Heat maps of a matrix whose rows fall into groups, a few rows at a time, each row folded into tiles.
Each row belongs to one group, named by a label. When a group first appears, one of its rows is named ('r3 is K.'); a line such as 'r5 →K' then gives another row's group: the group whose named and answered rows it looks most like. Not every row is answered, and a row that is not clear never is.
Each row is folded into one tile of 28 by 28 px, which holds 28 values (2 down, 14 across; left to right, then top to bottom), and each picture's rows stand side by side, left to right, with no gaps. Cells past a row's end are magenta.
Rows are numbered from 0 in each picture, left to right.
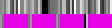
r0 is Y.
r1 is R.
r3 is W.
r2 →Y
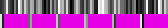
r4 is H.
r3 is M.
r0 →Y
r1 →R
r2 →H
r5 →Y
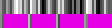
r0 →M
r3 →H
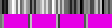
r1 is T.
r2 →H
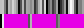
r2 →T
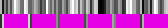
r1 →Y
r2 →M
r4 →M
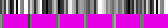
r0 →Y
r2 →T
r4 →R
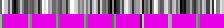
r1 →M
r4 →T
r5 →T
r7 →Y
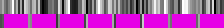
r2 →R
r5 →T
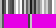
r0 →M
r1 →T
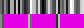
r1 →H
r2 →T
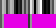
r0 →R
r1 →R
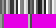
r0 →Y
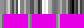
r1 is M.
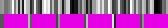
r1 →M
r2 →R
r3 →T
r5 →R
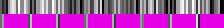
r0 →T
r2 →H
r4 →H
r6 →T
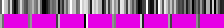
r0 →H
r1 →R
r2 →T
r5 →Y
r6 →H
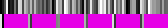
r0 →Y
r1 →H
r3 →M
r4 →H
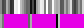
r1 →T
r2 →W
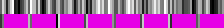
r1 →H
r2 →W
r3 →T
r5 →T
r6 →H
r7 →R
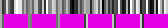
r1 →Y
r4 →Y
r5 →Y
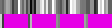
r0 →Y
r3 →M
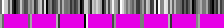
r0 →H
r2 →H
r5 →Y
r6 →H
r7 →R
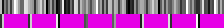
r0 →T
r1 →W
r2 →Y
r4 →R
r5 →W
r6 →Y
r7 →Y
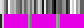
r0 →W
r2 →M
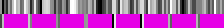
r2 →M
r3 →R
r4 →W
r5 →W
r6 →H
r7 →Y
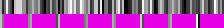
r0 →M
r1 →R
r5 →H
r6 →R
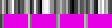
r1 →M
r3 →M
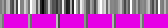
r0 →Y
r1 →H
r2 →Y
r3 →M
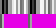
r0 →T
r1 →T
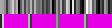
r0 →W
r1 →H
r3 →H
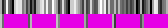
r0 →M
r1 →T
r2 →M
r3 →M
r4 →H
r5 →T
